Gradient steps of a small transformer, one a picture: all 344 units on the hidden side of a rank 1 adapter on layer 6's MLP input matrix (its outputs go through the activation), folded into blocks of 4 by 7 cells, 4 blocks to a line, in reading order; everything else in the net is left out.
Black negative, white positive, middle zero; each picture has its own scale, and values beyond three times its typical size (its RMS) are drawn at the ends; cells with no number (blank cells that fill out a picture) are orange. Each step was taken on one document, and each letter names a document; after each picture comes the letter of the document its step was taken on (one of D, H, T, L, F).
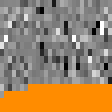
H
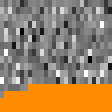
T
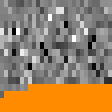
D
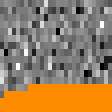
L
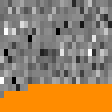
D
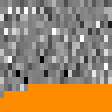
H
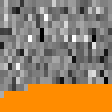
L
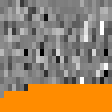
H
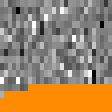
L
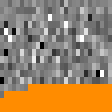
D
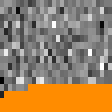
T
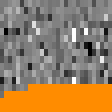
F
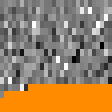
D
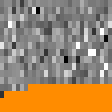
H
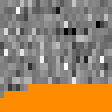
F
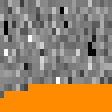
F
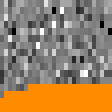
L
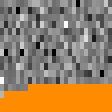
L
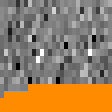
T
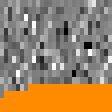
D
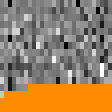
L
